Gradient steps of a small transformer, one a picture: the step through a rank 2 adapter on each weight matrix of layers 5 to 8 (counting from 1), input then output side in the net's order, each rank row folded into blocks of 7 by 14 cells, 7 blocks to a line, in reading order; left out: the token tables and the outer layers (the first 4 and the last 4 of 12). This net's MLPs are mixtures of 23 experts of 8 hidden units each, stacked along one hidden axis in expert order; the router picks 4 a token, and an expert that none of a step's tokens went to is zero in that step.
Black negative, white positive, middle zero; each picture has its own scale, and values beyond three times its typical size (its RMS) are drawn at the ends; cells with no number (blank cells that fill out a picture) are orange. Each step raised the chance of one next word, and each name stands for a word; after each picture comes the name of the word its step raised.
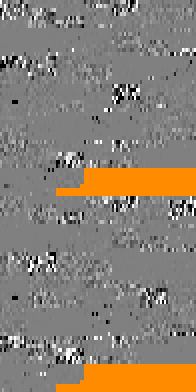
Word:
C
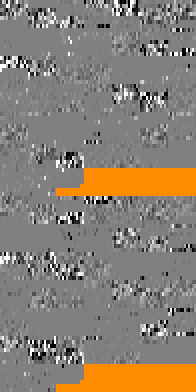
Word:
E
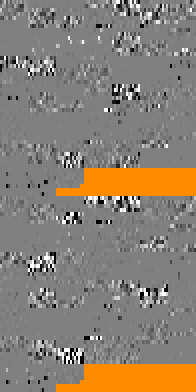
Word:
C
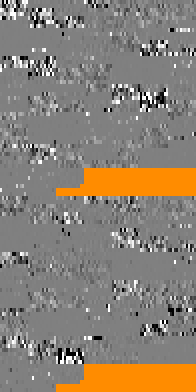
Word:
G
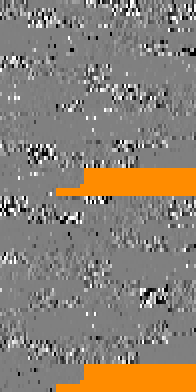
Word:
G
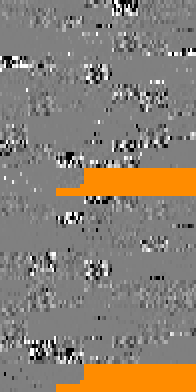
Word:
E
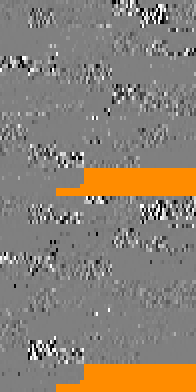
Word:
E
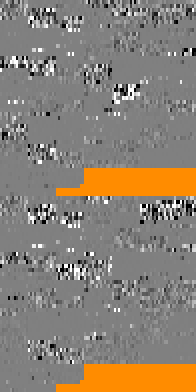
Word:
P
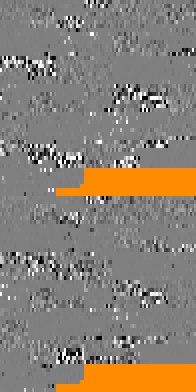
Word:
G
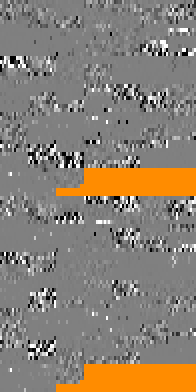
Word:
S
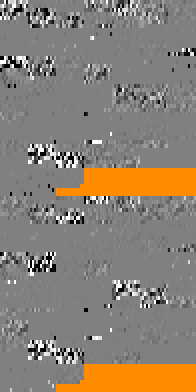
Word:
C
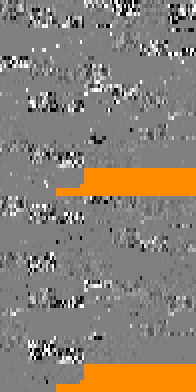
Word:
E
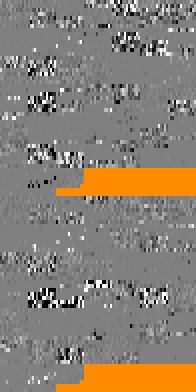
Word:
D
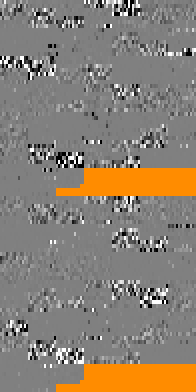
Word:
D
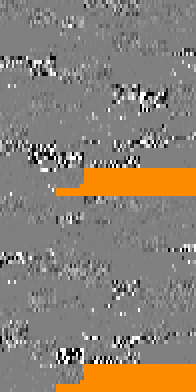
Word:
G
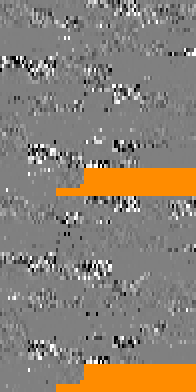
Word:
S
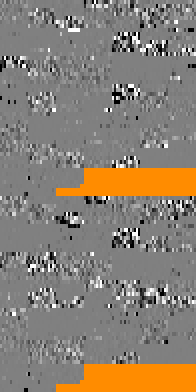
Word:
C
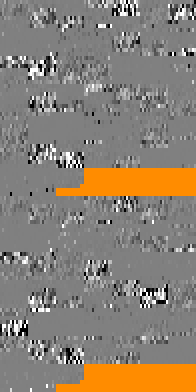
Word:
D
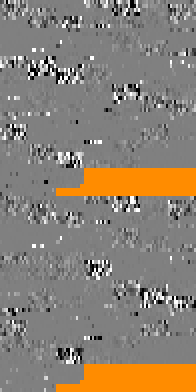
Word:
D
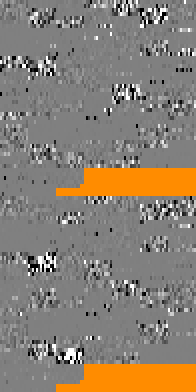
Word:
C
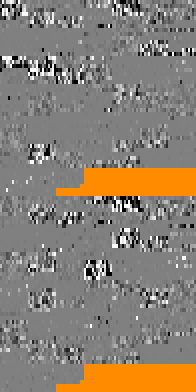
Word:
S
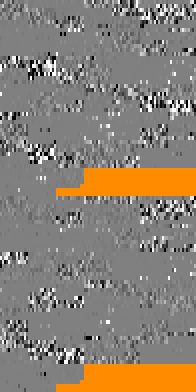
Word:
G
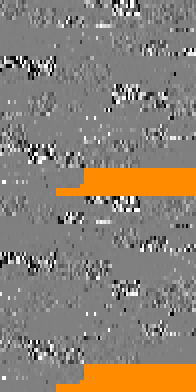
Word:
S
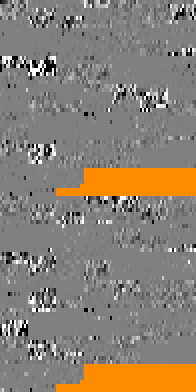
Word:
S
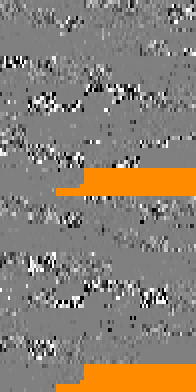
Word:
C
